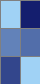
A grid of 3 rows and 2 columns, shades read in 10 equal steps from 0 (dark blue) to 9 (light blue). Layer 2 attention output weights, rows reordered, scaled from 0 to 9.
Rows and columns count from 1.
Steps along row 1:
down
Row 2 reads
5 4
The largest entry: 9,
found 2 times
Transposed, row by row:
9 5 2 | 0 4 9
